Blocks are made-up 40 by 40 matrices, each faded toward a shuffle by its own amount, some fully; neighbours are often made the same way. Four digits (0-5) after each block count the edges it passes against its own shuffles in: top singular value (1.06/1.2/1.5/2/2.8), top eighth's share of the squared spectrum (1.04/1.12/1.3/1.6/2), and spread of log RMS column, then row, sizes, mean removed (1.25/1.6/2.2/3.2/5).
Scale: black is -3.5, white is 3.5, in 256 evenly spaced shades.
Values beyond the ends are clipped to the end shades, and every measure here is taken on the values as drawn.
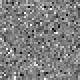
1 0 0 0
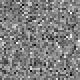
2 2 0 0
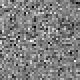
2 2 0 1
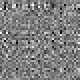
4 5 3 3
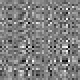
4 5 4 3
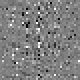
4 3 2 1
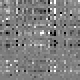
4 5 2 3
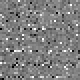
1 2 0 2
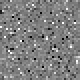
0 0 0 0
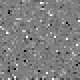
1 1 0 0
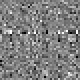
4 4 2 2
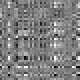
4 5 3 3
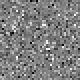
0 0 0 0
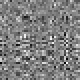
4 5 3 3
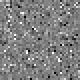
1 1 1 1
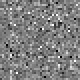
1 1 0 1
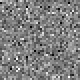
1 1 0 0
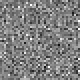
3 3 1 1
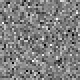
2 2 0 0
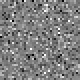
1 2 0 0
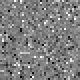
0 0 0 0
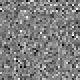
3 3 1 2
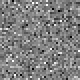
0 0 0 0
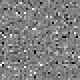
2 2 0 1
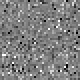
3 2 1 1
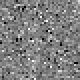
0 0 0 0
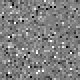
1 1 0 0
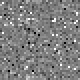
2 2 0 0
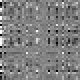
4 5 3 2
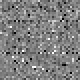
3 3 1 1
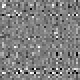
4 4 2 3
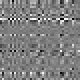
4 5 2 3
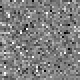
2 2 0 1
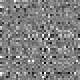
4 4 2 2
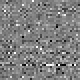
3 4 0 2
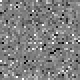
2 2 0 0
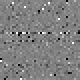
3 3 0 1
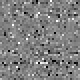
3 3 0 1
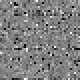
3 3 0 1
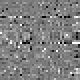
4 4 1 2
